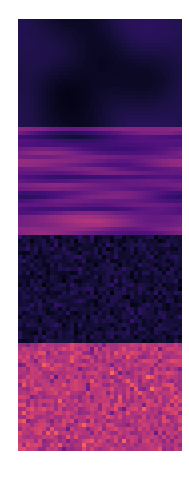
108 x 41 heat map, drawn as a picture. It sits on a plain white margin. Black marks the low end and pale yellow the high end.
The table splits into 4 rows of 1 panel. Panel 1,1: very low, smooth, faint in contrast. Panel 2,1: low, streaked across. Panel 3,1: very low, fine-grained, faint in contrast. Panel 4,1: middling, fine-grained.
